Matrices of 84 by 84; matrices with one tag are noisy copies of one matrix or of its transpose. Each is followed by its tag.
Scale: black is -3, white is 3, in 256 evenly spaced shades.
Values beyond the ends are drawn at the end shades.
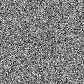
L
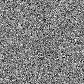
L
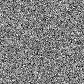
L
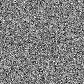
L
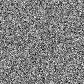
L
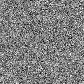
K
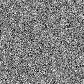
K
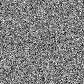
L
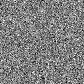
L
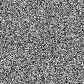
L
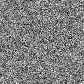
K
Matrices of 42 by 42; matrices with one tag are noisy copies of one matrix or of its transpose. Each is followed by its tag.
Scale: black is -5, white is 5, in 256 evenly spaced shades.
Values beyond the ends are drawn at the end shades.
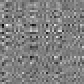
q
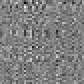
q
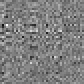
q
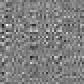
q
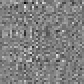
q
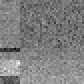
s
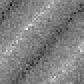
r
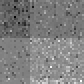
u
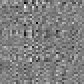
q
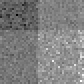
u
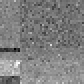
s
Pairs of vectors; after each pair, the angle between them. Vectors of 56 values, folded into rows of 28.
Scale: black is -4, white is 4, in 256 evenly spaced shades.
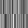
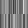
orthogonal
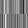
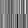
partly aligned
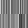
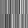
partly opposed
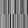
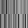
orthogonal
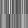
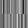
partly opposed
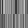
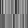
nearly parallel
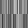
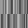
partly aligned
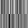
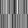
partly opposed
